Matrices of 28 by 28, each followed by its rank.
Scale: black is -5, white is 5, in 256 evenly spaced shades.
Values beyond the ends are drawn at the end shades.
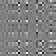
two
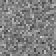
full rank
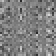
three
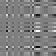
one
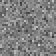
full rank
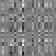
two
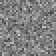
full rank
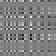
one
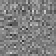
five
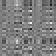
two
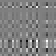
one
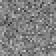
full rank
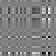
one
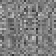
five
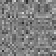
five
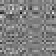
three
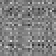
three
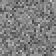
full rank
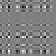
one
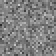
full rank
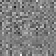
five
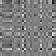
two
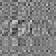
three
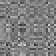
three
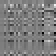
two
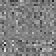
five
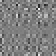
three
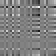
one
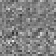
five
